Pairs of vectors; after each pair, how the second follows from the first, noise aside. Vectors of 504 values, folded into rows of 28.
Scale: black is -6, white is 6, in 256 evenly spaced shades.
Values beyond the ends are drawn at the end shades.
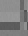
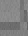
shrunk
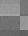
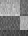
scaled up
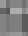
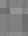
shrunk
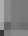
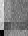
scaled up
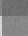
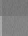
shrunk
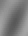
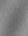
shrunk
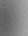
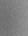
shrunk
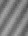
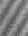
negated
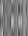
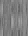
shrunk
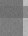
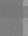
shrunk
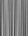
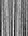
scaled up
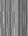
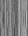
negated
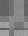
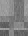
negated
